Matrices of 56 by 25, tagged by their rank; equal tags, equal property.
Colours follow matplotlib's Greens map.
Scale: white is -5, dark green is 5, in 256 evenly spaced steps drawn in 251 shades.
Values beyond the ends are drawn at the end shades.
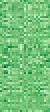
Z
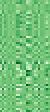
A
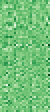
Z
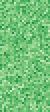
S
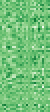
Z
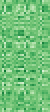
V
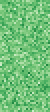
S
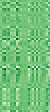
A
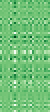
A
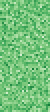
S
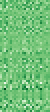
V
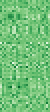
Z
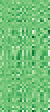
V
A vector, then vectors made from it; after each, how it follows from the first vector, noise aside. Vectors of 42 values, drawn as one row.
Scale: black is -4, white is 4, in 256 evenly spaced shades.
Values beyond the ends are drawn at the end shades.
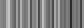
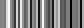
scaled up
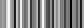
scaled up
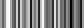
scaled up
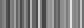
negated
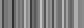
reversed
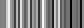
scaled up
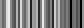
scaled up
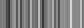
negated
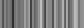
reversed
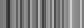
negated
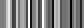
scaled up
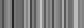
reversed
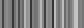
reversed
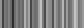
reversed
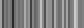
reversed
